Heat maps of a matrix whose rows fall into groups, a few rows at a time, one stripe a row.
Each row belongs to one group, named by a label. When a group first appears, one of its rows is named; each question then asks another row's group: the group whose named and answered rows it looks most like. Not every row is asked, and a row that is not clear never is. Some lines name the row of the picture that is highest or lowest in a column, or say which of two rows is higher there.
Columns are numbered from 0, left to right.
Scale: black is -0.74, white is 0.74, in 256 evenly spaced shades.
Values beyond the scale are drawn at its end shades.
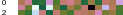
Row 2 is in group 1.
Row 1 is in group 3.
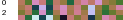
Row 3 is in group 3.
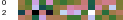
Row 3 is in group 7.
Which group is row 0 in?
3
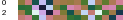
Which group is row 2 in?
1
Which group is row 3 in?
7
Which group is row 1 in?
3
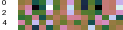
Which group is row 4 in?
3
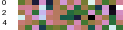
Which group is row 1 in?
7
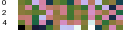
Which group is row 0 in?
1
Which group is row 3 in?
7
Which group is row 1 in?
7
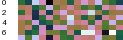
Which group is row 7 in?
1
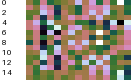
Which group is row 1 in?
1
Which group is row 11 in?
1
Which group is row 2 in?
1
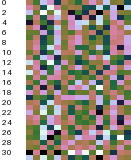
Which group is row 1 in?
7
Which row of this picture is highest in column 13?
27
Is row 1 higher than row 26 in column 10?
Yes
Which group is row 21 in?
3
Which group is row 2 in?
3
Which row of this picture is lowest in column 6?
2
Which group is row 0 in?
1
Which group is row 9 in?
7
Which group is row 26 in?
1
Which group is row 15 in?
7
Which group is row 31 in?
3
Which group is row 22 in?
3
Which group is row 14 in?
3
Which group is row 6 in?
3
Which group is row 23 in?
7
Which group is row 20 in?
7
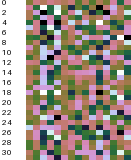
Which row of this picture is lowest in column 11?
2
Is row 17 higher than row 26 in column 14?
No
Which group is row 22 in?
7
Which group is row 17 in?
1
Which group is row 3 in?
1
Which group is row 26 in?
7
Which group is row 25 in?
3
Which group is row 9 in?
3
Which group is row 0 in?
7
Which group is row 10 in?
1
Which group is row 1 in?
3
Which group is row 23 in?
1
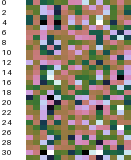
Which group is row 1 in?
1
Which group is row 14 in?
7
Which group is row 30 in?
7
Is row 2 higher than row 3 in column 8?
No
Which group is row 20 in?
1
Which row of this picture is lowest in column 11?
16
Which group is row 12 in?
3
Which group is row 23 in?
3
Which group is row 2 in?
1
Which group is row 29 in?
7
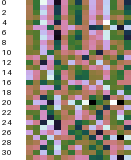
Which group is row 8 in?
1
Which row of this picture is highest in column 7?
21
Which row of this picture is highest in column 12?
20
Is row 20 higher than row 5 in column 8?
Yes
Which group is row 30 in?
3
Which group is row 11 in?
7
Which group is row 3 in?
1
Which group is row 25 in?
1
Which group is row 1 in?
1
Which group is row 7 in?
1
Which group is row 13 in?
1
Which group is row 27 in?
7
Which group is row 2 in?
1
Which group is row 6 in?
1
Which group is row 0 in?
1
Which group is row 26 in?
3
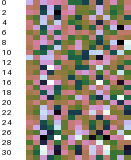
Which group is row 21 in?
1
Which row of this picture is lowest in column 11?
27
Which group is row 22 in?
1
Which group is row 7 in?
3
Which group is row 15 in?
3
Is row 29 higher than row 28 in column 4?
No
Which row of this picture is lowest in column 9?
27
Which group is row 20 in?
7
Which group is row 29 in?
1
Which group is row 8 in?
7
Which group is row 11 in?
3
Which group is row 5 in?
7
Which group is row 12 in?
1
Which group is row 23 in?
3
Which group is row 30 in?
1
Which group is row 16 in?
7
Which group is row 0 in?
3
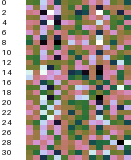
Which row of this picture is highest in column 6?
8
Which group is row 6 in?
3
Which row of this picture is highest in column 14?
28
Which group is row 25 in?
3
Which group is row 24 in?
1
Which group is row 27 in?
1
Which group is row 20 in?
3
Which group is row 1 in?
3
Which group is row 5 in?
1
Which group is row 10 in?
3
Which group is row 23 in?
7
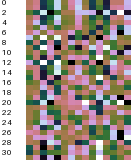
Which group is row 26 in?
7
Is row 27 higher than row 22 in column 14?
Yes
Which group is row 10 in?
7
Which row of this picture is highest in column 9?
9
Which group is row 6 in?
7
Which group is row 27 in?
7
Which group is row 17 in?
1
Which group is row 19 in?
7
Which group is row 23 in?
1
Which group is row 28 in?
7
